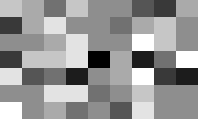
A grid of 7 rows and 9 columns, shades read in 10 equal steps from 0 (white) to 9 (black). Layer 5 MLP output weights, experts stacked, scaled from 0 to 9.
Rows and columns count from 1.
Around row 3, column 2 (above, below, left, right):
3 2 4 3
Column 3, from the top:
5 1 3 2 5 1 3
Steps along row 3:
same down down up same down up up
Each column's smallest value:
0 2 1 1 4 3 0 2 0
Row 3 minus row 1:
2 1 -2 -1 0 0 -6 -5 1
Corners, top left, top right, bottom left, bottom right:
2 3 0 4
